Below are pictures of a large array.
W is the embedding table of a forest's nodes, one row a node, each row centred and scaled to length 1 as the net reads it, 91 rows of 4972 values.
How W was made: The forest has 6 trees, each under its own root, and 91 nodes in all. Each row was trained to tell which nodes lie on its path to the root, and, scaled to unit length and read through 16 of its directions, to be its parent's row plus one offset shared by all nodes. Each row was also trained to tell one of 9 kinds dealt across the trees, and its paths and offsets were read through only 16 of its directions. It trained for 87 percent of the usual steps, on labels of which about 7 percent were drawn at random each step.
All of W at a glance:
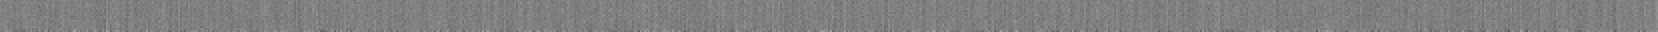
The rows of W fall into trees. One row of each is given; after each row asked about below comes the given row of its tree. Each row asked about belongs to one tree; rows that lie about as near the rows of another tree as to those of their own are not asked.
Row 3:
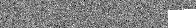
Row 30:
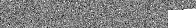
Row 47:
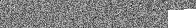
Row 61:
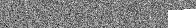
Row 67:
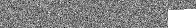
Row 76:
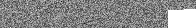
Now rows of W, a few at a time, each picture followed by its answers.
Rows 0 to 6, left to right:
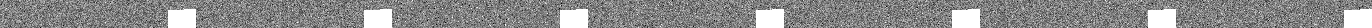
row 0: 76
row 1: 67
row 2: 47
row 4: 30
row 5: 47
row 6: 61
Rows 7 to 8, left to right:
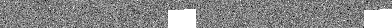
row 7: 61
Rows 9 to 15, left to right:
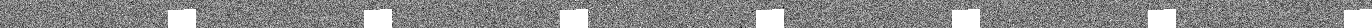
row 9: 47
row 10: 67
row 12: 3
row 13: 76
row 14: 67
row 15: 76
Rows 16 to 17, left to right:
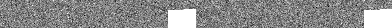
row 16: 61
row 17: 30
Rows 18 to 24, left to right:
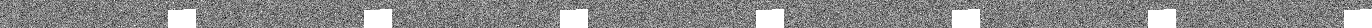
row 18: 47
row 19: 61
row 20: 30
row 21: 67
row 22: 67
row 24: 47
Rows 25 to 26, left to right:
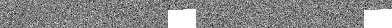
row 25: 47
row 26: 47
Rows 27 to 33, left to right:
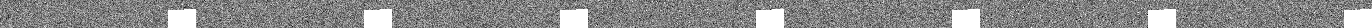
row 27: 3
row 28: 30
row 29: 3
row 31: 30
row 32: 47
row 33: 47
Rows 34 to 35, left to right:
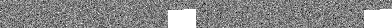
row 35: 47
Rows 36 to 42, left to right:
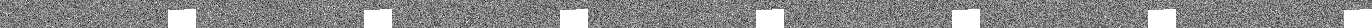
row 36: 30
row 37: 3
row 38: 61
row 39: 3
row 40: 47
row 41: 76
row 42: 47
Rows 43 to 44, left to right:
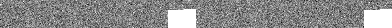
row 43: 30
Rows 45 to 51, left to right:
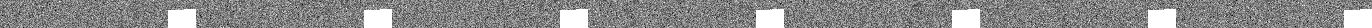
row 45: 61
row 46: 47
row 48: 61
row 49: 61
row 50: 30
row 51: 67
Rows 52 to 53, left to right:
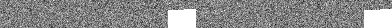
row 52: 67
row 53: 67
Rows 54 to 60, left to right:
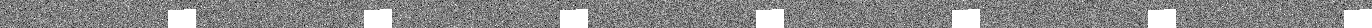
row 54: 47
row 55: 30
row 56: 47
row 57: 76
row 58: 61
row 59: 67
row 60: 47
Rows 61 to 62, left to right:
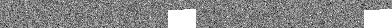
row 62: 30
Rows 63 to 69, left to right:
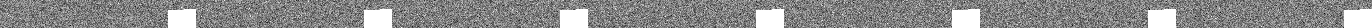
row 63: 67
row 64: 76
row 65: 76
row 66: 76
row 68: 76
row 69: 47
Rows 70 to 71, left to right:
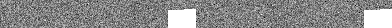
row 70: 61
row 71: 3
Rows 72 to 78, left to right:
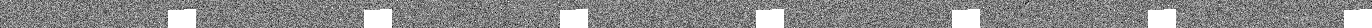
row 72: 3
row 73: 76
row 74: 30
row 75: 76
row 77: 47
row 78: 67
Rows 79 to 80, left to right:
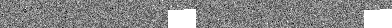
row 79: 76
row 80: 30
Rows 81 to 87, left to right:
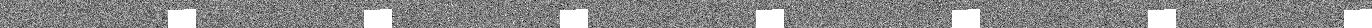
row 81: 76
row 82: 76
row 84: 3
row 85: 61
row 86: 3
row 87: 76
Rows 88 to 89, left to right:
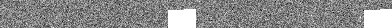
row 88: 76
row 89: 3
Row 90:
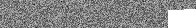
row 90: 76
